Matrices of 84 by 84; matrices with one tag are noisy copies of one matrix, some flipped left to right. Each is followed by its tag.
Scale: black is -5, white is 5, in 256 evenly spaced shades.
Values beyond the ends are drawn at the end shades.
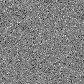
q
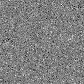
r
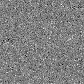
r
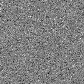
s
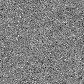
q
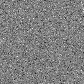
s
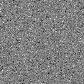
s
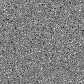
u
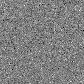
u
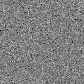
u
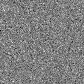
u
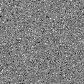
s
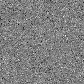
q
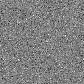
q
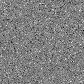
u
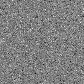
s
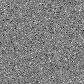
u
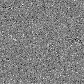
r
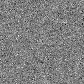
q
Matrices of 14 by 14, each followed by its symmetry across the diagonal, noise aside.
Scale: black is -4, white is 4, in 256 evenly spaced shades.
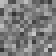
symmetric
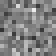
neither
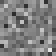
symmetric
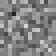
symmetric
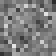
symmetric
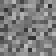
neither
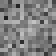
symmetric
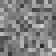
neither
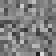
neither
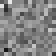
neither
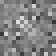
symmetric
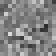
neither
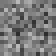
neither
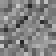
symmetric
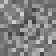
symmetric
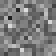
symmetric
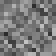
symmetric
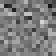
neither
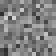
neither
